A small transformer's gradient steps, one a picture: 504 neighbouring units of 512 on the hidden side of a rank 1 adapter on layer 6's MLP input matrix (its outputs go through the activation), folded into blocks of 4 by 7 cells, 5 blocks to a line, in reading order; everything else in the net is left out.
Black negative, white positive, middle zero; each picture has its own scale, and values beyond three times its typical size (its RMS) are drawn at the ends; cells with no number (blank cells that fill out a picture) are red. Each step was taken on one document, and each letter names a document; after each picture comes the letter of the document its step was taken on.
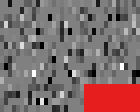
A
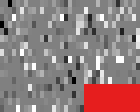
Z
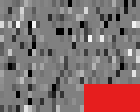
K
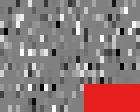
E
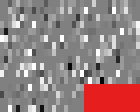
E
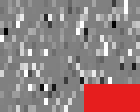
E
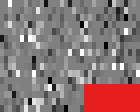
A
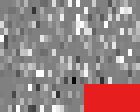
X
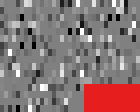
K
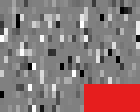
E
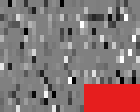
Z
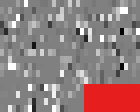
K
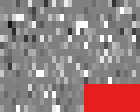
X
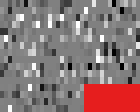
E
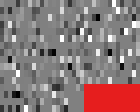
K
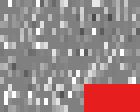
A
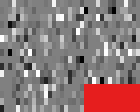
Z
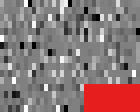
K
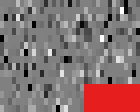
X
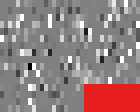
E
